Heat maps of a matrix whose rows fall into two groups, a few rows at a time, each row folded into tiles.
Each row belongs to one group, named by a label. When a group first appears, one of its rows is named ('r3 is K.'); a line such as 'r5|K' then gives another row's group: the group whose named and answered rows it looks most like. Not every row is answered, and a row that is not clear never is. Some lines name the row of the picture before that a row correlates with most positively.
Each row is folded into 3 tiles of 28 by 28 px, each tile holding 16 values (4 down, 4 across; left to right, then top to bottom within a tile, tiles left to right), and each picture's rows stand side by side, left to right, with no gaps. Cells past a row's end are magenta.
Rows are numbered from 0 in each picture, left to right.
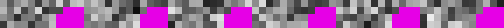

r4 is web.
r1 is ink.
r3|ink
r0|web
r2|web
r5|ink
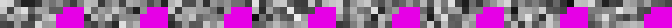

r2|ink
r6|web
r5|web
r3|web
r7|ink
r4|web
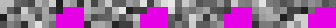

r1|web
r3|ink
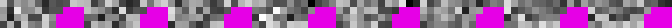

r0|web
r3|ink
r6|ink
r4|ink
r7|ink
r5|web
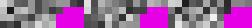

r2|ink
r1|web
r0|ink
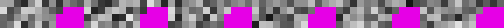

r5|ink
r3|web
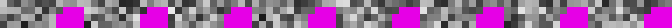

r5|ink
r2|ink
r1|web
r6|web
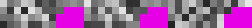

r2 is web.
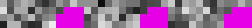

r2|web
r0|web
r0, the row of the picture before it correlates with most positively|2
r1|ink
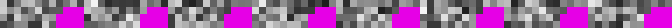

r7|ink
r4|web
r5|web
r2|ink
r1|ink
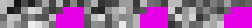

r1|ink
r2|ink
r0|ink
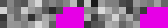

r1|web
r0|ink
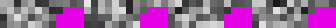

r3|ink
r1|web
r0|ink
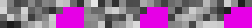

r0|ink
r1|ink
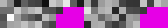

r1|web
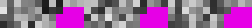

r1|ink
